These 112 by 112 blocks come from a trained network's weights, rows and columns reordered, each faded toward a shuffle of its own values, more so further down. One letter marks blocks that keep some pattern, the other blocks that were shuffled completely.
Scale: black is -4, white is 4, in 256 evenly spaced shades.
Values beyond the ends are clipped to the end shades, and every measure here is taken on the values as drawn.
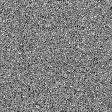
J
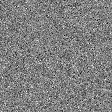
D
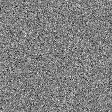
D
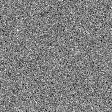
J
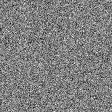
D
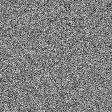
D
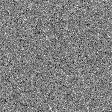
D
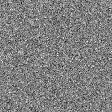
J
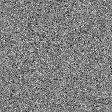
J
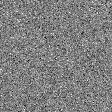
D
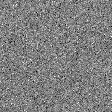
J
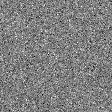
D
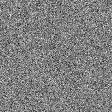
J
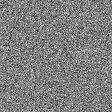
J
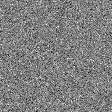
D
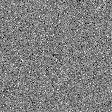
D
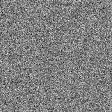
D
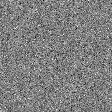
D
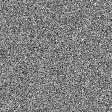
D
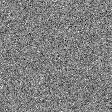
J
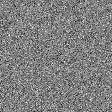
J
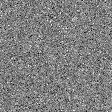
D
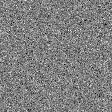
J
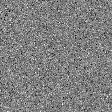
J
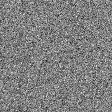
J
